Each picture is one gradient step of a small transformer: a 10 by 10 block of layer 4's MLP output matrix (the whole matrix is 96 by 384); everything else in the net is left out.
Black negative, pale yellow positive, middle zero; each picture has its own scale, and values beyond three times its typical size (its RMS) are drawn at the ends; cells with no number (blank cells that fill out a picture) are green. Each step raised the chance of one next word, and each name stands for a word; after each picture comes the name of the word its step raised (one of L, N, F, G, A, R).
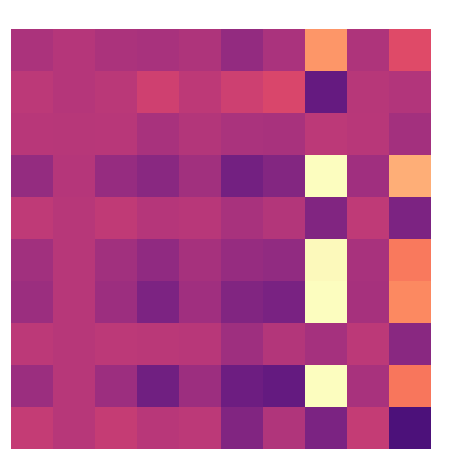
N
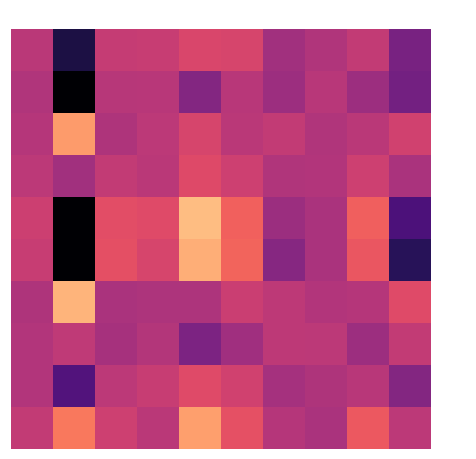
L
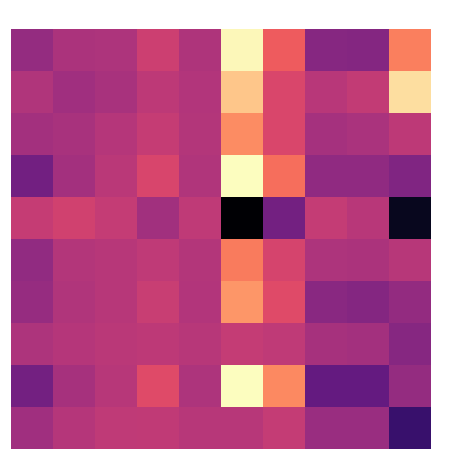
N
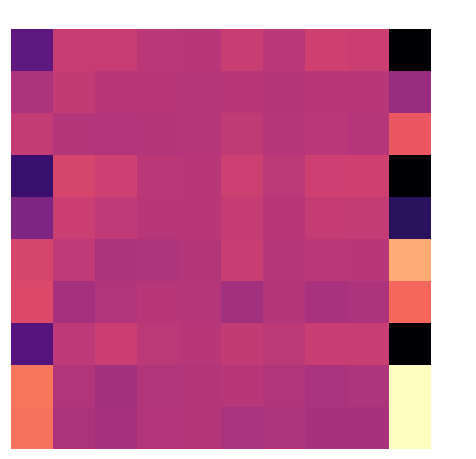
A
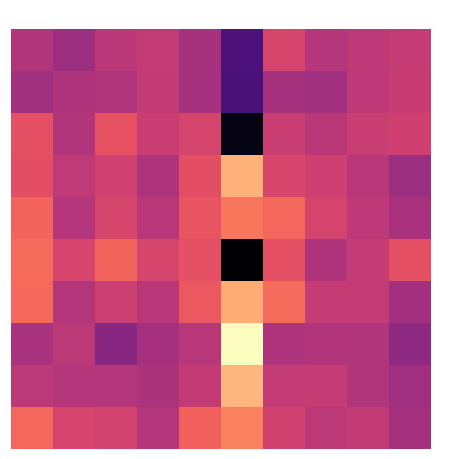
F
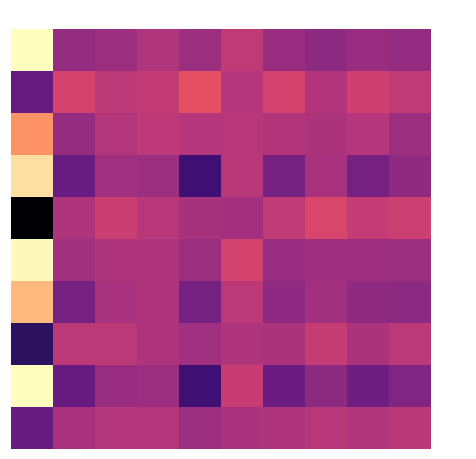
N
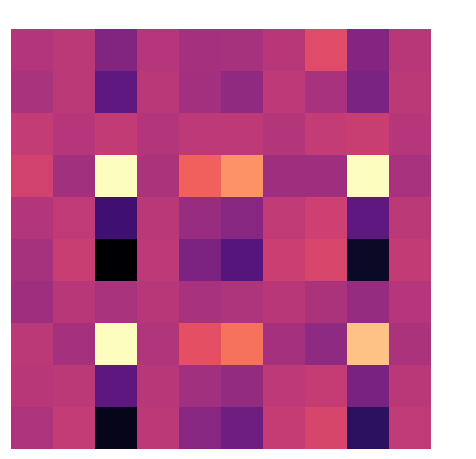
L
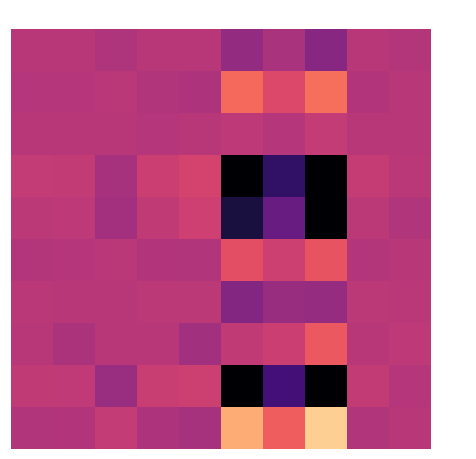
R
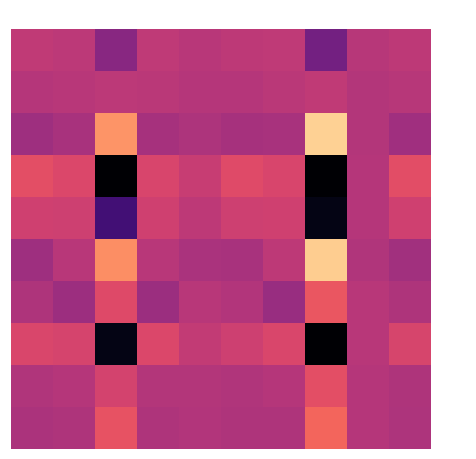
A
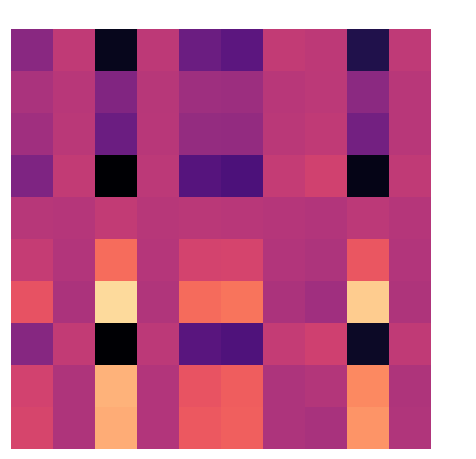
A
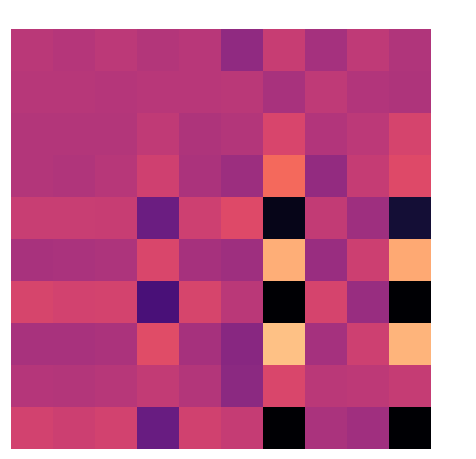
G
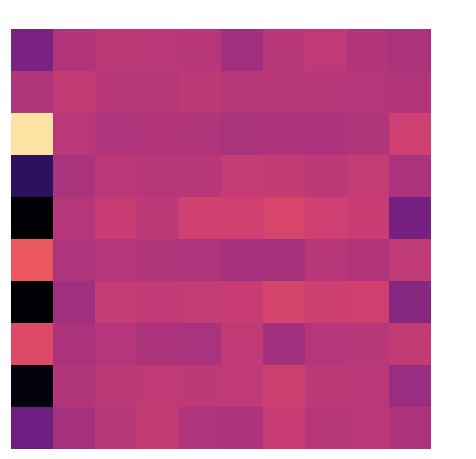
G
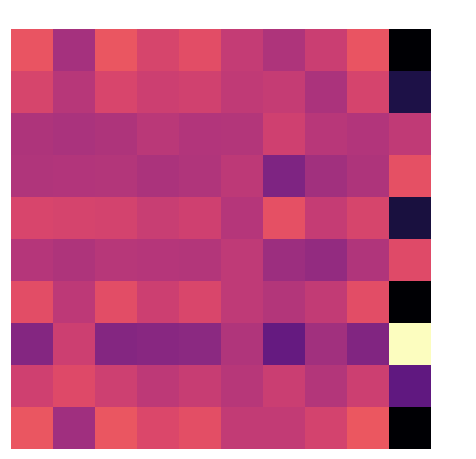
G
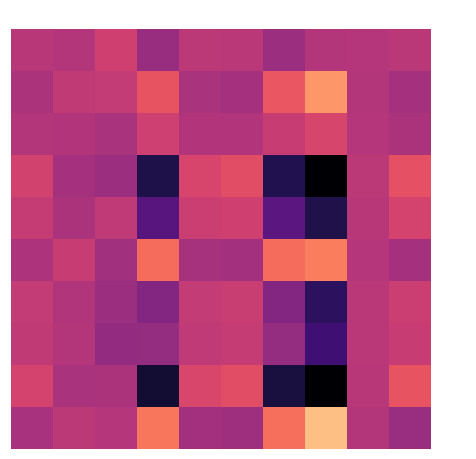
R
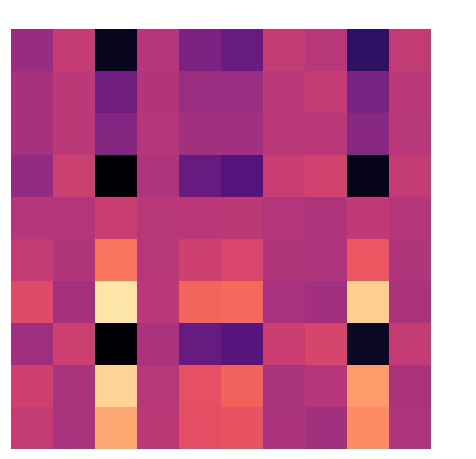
A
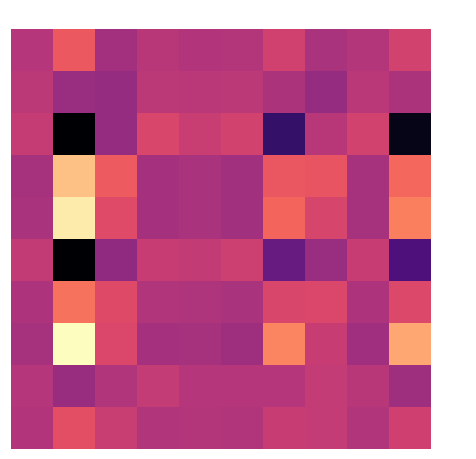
F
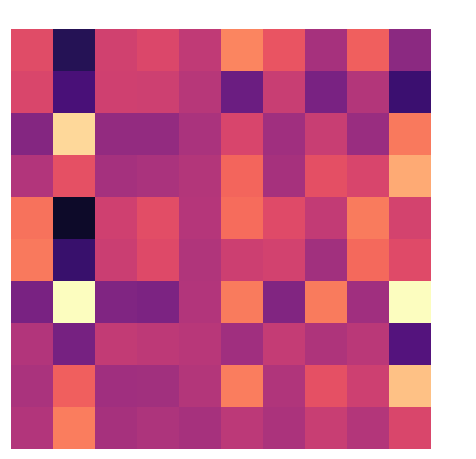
L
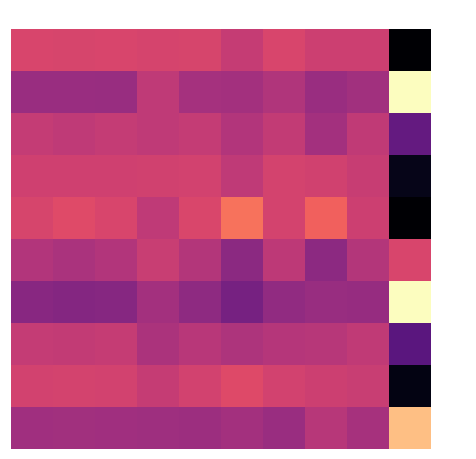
R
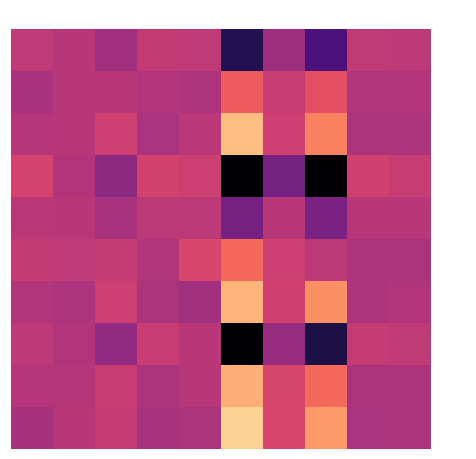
A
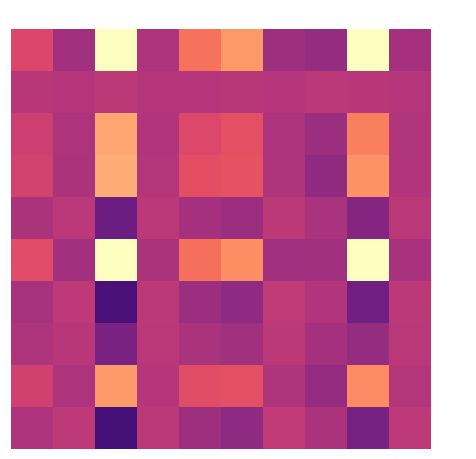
N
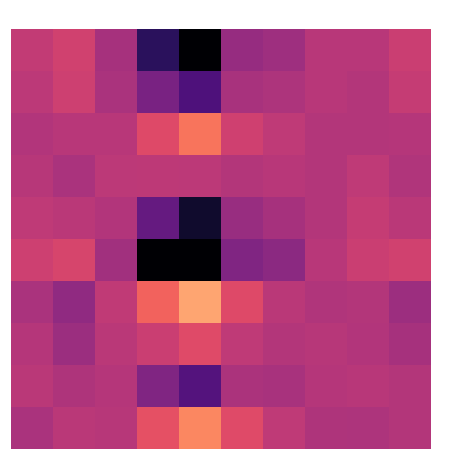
L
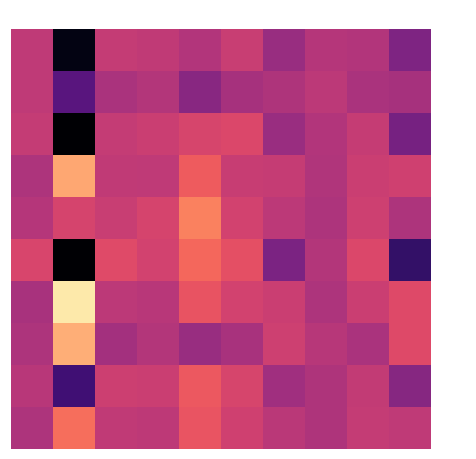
F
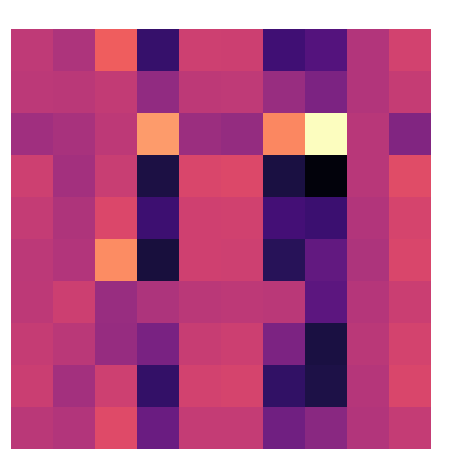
L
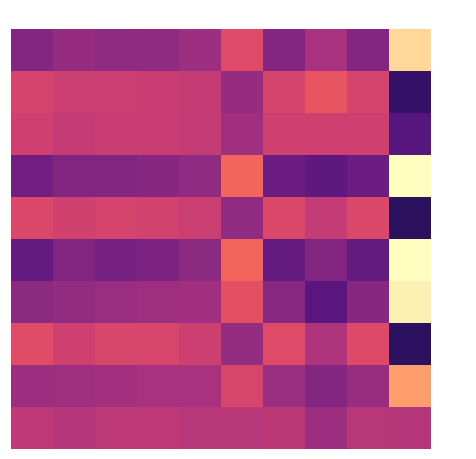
N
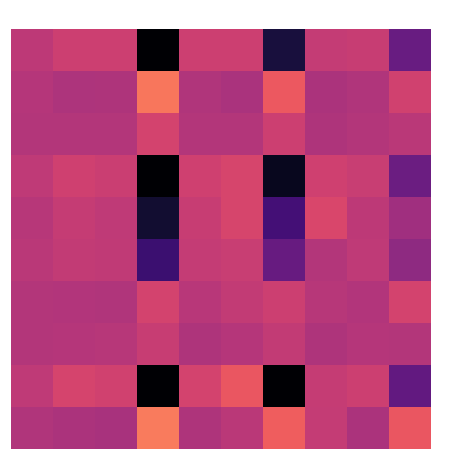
R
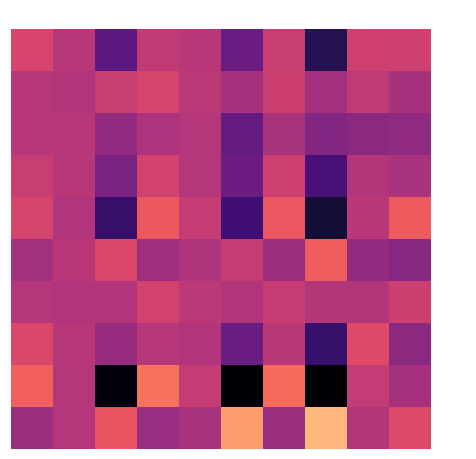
R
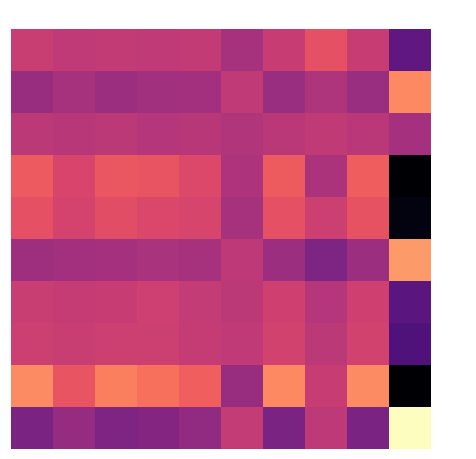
R
